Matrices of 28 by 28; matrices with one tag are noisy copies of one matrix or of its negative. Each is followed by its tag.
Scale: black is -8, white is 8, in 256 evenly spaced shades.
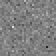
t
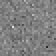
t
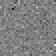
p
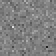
t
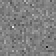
t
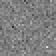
t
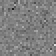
p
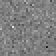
t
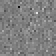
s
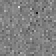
s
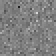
s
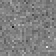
t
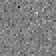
s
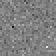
t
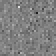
s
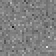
t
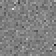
p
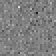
s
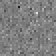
s
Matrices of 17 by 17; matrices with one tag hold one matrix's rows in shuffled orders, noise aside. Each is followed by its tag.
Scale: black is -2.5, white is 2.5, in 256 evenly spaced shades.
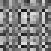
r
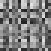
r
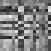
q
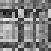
q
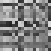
q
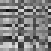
q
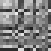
q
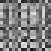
r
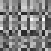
r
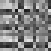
q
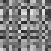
r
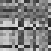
q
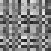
r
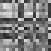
q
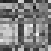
q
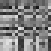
q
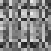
r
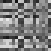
q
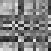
q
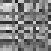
q
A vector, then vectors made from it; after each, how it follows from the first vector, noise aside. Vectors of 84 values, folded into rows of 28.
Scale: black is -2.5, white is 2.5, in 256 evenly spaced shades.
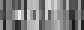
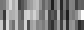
wrapped around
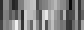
wrapped around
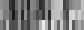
wrapped around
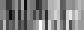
wrapped around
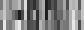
negated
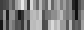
wrapped around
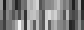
wrapped around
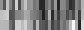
wrapped around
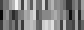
wrapped around
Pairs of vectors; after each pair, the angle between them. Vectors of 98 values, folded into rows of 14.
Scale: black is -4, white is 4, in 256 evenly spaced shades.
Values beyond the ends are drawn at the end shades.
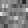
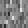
orthogonal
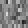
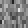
partly aligned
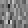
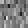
partly aligned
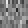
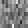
partly opposed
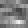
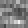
nearly parallel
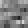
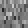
partly aligned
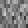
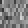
orthogonal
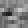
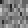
orthogonal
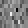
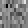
partly opposed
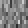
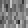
nearly opposite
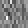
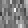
partly aligned
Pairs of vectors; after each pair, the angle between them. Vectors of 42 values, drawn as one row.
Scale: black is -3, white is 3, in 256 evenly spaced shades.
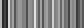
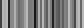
nearly opposite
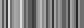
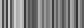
nearly parallel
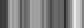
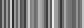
orthogonal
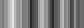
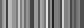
partly aligned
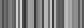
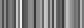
nearly parallel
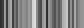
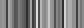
orthogonal
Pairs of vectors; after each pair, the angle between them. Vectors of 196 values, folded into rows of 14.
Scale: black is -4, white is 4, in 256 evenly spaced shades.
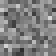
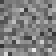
partly opposed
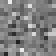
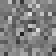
partly aligned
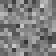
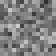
nearly opposite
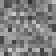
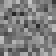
nearly opposite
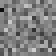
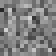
nearly parallel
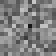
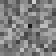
nearly parallel
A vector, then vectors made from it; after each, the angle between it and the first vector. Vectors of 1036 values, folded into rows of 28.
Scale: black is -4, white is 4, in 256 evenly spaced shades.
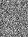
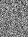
orthogonal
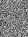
partly aligned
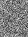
partly opposed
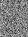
nearly opposite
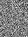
orthogonal
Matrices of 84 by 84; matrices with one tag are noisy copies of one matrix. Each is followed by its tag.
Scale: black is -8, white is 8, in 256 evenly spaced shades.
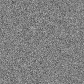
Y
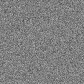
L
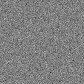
L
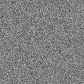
Y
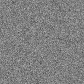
Y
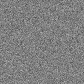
L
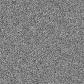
Y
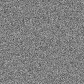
L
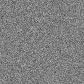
Y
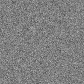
Y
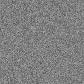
Y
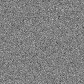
L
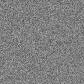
L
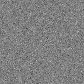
Y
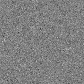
Y
